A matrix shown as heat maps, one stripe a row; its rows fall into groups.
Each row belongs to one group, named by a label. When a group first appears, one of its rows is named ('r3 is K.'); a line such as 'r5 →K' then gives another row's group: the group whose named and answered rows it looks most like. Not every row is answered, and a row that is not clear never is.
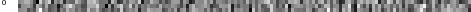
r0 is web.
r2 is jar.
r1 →jar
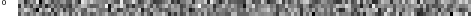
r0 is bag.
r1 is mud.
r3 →mud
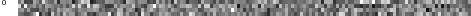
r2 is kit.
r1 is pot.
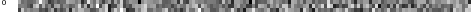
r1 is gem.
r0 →jar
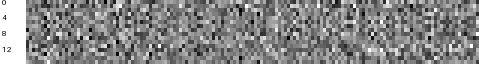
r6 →web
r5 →mud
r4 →web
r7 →jar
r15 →jar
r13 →web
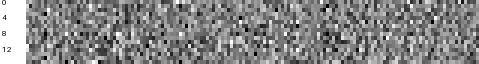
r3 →web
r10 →kit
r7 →pot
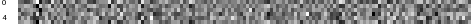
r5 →web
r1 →web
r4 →kit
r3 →bag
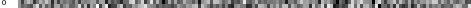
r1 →gem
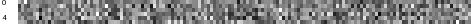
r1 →mud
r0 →pot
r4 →bag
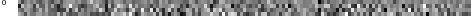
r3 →kit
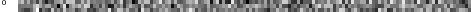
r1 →pot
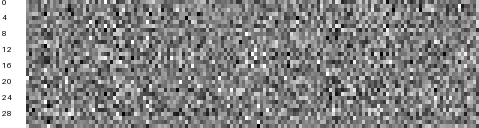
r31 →jar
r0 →gem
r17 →pot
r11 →web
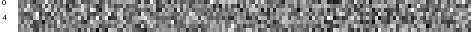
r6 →kit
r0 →kit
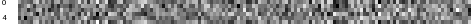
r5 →gem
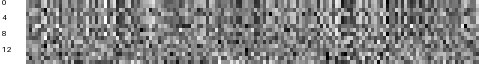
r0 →gem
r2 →web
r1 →gem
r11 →web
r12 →pot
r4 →gem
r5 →gem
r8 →gem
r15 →kit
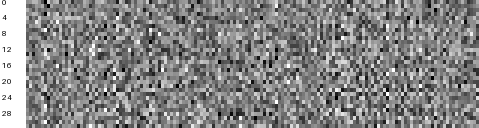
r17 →mud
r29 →kit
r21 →mud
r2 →kit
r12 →bag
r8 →kit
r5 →mud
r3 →web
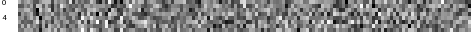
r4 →bag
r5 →gem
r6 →mud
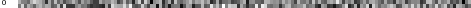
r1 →kit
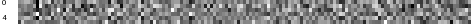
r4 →web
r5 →mud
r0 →web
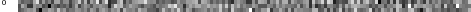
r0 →gem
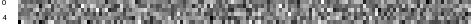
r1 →bag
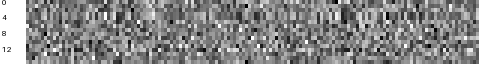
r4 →gem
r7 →kit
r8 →web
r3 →gem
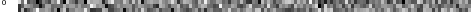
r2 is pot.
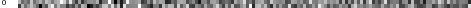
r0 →mud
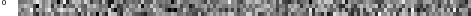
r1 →web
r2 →mud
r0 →pot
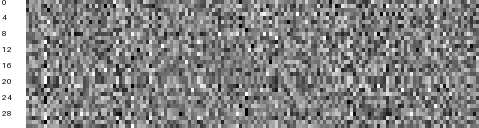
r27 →pot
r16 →web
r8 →kit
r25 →web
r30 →web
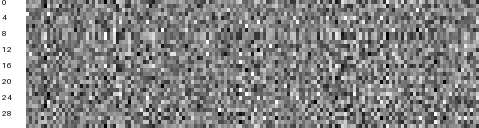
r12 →jar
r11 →bag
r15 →kit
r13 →mud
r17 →mud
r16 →gem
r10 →mud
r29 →bag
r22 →kit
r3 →jar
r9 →gem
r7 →mud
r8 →gem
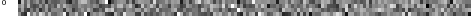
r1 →kit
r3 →pot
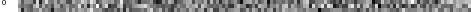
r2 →jar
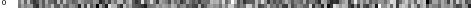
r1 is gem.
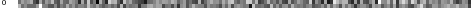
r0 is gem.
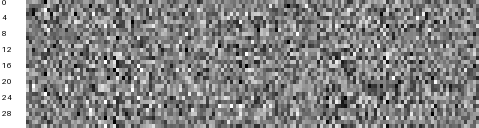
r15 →gem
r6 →gem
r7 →jar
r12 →bag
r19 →mud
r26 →kit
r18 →web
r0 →web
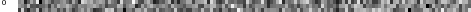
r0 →bag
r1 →kit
